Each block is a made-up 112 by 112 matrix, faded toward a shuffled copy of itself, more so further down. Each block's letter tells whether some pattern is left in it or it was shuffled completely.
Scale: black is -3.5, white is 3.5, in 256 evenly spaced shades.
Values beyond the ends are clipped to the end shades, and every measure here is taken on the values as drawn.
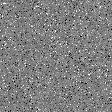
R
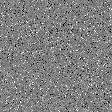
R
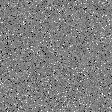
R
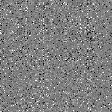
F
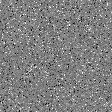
R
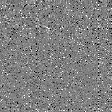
F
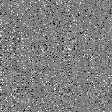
F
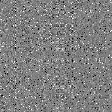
F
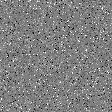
R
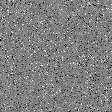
R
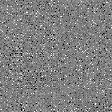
F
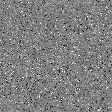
R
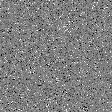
R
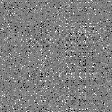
F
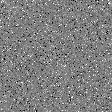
R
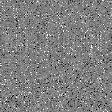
F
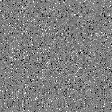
F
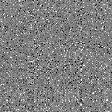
F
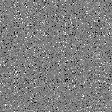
F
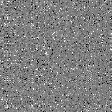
F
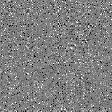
F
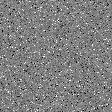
R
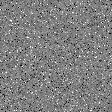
R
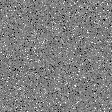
R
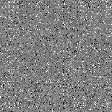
F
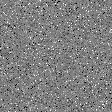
R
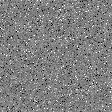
R
